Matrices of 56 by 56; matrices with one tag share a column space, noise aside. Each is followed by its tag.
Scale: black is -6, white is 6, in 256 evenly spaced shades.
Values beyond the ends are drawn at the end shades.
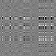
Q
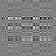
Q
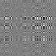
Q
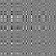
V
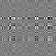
Q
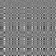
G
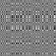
V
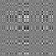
V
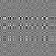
Q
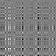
G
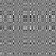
V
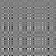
G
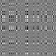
V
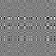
Q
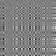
G
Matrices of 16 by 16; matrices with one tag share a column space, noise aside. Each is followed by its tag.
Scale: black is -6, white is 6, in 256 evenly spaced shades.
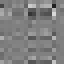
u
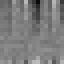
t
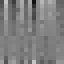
t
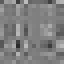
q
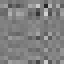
u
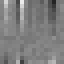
t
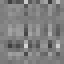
q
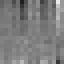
t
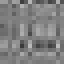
q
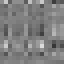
q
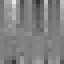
t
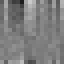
t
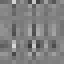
q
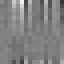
t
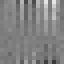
t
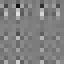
u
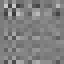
u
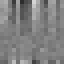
t
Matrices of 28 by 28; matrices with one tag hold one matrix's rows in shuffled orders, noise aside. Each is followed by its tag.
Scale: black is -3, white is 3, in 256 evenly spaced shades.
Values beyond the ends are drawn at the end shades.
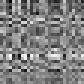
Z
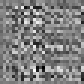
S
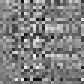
S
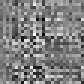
S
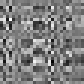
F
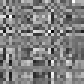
F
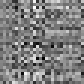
S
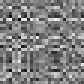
Z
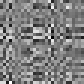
F
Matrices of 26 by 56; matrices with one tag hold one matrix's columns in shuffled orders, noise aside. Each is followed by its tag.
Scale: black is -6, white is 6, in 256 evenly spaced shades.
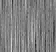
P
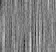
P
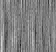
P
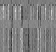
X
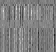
X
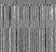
X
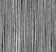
P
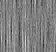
P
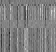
X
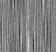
P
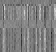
X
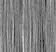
P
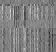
X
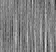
P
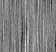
P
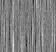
P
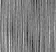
P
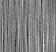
P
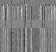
X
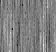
P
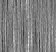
P
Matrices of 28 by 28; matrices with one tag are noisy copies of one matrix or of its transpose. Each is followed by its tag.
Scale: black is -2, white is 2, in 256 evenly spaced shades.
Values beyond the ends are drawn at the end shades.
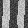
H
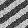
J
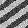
J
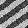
J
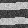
H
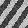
J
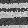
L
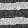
H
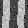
H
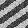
J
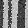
L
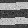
H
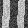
H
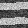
H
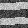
H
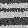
L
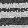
L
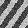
J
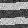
H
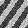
J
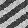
J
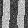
H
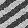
J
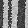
L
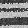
L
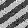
J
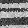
L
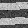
H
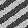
J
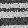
L
